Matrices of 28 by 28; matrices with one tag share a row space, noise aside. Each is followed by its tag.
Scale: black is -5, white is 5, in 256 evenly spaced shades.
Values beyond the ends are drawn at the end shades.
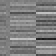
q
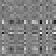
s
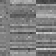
q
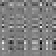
s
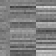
q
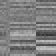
q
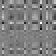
s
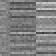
q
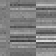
q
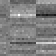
q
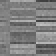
q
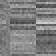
q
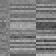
q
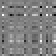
s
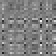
s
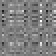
s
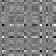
s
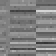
q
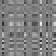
s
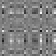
s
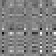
s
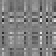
s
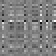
s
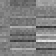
q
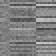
q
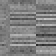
q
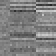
q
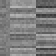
q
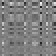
s
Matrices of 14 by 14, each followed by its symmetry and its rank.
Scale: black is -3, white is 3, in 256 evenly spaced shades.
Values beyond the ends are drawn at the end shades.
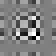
symmetric, rank one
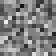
antisymmetric, full rank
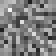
symmetric, full rank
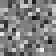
antisymmetric, full rank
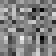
neither, rank three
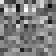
neither, rank three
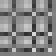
symmetric, rank one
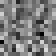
neither, rank three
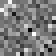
symmetric, full rank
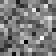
neither, full rank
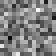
antisymmetric, full rank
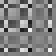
symmetric, rank one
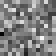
neither, full rank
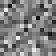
antisymmetric, full rank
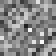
symmetric, full rank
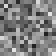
symmetric, full rank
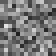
neither, full rank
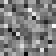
antisymmetric, full rank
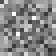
symmetric, full rank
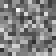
neither, full rank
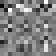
neither, rank three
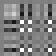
symmetric, rank one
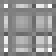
symmetric, rank one
